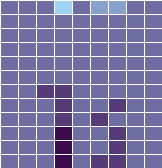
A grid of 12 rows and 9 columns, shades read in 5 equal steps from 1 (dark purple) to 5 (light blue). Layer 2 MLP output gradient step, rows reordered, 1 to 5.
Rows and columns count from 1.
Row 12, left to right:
3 3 3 1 3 2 2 3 3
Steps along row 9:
same same down up down up same same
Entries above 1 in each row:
9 9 9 9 9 9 9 9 9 8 8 8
